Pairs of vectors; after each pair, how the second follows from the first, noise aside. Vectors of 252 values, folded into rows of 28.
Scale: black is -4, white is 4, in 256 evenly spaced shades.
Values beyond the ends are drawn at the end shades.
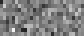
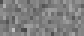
shrunk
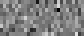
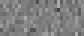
shrunk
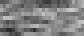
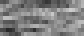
copied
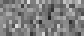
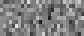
copied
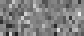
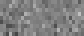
shrunk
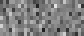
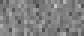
shrunk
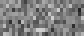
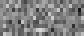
copied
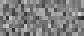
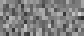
copied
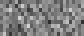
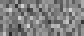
copied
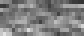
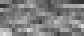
copied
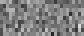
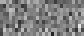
copied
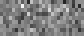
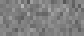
shrunk
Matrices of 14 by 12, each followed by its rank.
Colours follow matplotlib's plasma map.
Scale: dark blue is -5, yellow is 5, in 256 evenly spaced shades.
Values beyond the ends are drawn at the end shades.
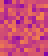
full rank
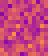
full rank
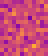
full rank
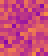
full rank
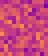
full rank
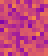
full rank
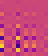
one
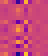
one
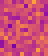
full rank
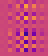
one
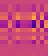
one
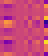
one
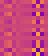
one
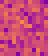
full rank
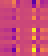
one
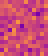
full rank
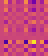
one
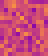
full rank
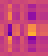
one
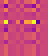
one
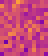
full rank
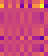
one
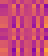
one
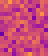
full rank
